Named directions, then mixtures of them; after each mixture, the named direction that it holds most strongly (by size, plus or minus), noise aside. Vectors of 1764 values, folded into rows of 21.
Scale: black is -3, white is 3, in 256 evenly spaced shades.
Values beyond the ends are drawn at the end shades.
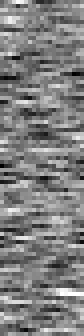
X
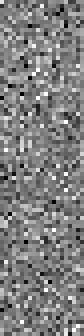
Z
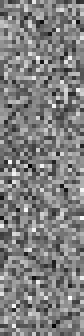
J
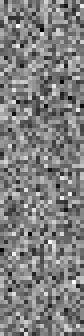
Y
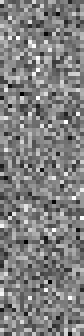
Z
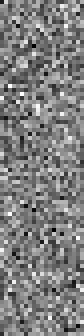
Y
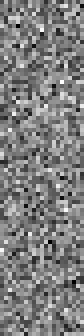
Y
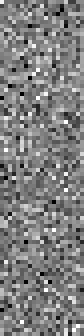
Z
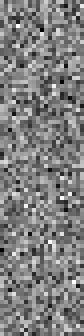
Y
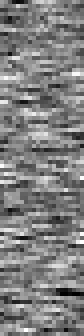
X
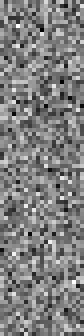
Y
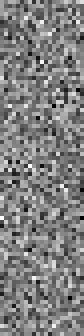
J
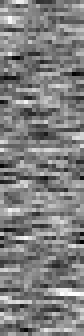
X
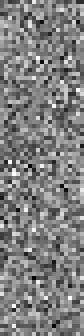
J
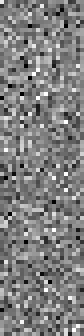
Z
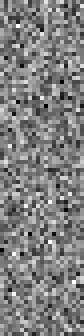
Y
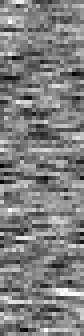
X
